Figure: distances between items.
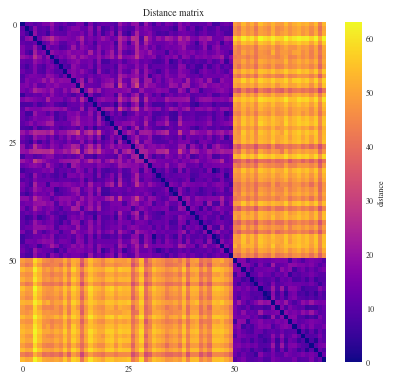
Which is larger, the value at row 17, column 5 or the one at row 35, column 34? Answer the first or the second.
the second
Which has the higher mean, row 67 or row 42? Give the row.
67
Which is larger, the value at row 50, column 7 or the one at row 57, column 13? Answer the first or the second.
the second
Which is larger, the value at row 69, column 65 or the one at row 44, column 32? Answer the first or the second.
the second
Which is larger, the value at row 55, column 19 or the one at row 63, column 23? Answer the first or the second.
the second
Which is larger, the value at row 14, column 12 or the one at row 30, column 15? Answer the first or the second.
the first
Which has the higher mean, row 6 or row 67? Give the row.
67
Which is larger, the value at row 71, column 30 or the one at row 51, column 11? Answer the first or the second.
the first
